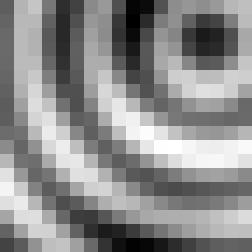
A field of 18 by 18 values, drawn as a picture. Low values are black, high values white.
No overall slope runs across the table. Rings spread out from the top right. No lone cell stands out from its neighbours. The halves do not mirror each other. The middle right is the ninth with the highest average.
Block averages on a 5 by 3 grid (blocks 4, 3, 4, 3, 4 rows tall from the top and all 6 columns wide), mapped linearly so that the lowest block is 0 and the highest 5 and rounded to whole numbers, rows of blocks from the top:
101 / 225 / 454 / 434 / 303
